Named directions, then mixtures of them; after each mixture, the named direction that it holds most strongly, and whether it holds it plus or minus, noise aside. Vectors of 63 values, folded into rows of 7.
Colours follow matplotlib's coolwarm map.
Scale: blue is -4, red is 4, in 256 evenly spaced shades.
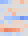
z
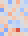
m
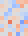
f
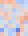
f, minus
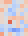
z, minus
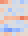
z, minus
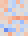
z, minus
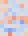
z, minus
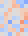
f, minus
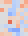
m, minus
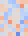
f, plus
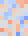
f, plus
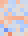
z, minus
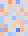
m, minus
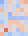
m, minus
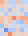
z, minus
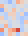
m, plus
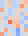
m, minus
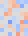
f, minus
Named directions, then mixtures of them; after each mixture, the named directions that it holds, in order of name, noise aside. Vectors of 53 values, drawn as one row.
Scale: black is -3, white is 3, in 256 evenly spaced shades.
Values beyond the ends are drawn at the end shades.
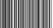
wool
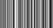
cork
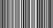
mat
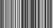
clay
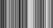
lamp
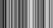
lamp, wool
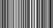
cork, mat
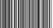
wool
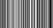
cork, mat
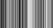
lamp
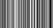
cork, mat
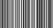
mat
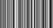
cork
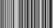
clay, cork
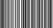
clay, mat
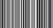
mat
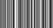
cork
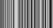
clay, cork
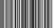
clay, cork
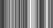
lamp, mat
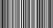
mat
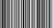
mat, wool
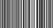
clay, mat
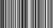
clay, lamp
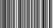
cork, wool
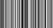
clay, lamp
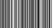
clay, wool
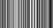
cork, mat
